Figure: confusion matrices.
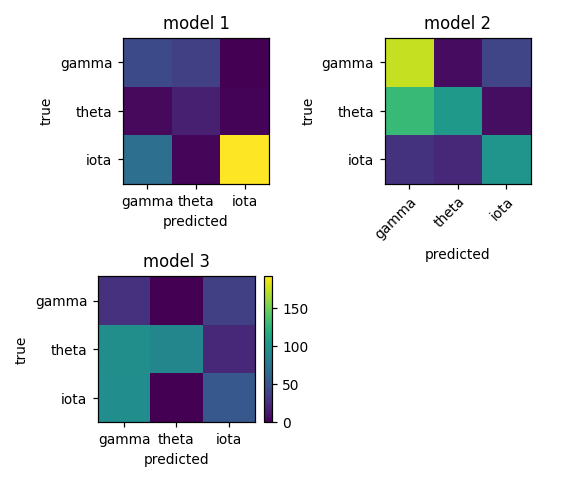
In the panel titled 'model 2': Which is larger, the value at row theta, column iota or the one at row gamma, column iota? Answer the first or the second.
the second
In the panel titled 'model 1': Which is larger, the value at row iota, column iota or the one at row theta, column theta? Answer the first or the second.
the first
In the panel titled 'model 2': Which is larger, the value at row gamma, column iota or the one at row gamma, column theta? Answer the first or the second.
the first
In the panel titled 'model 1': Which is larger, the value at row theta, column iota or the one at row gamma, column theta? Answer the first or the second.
the second
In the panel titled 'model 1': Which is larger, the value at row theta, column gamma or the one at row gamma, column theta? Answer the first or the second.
the second
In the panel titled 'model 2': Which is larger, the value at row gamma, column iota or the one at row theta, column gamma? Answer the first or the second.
the second
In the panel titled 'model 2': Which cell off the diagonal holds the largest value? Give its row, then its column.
theta, gamma
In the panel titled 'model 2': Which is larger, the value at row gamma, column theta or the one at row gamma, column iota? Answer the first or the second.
the second
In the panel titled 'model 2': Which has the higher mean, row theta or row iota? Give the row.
theta
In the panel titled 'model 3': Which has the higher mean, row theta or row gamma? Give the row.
theta
